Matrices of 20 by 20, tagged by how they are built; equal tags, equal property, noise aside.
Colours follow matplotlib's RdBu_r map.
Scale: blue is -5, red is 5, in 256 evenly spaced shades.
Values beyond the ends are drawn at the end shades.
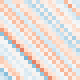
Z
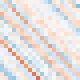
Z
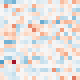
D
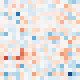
D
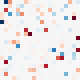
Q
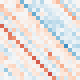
Z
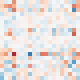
D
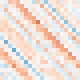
Z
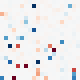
Q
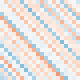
Z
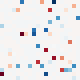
Q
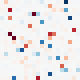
Q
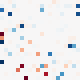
Q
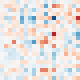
D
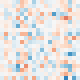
D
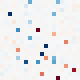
Q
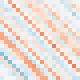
Z
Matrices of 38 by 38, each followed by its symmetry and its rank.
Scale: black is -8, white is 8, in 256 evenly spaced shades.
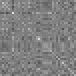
symmetric, rank five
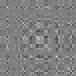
symmetric, rank three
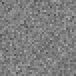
symmetric, full rank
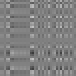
neither, rank one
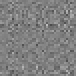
neither, rank five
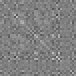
symmetric, rank five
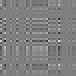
neither, rank one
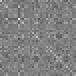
symmetric, rank five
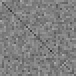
symmetric, full rank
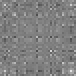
symmetric, rank three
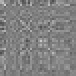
symmetric, rank three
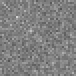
symmetric, full rank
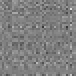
neither, rank five
